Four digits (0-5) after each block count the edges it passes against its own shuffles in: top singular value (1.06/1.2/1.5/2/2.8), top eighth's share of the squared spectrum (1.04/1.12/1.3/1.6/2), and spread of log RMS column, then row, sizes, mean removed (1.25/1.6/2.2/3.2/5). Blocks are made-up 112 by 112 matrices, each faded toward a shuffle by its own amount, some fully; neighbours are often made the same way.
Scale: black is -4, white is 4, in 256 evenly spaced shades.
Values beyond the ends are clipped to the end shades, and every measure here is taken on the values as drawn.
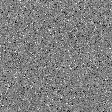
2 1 0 0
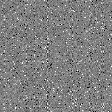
4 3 2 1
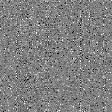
4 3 2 1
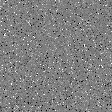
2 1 0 0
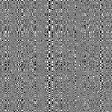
5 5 4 3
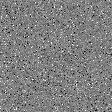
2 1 0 0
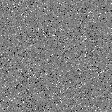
3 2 0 0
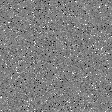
2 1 0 0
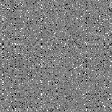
4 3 2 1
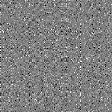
4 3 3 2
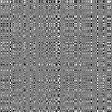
5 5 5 4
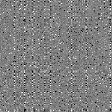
5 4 3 2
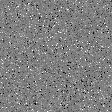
0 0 0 0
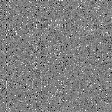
4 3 2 1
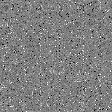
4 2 1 0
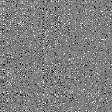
4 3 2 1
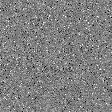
2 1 0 0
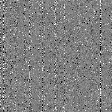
3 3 3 0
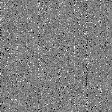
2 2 3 0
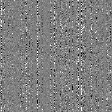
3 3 4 0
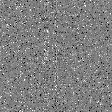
3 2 1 0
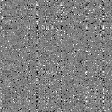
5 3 2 2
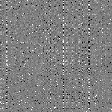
5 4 3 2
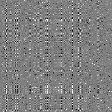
5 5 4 3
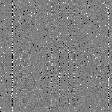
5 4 2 1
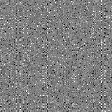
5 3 3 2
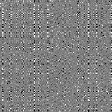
5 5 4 3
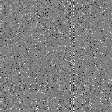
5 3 2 1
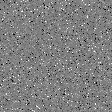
0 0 0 0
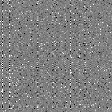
5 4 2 2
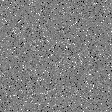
2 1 0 0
